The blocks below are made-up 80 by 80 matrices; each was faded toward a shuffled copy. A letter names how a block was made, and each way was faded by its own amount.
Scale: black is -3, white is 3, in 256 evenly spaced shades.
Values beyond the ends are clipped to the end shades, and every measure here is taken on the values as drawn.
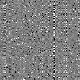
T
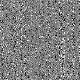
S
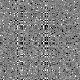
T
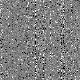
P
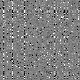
T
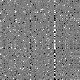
T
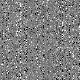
P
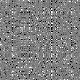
T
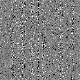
P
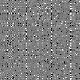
T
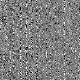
S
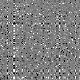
T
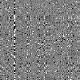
T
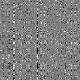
T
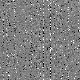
P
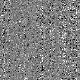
S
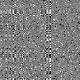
T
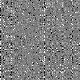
T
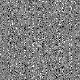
S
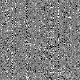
S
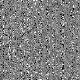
S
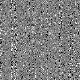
S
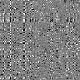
T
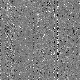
P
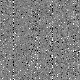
P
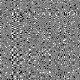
T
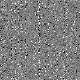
P
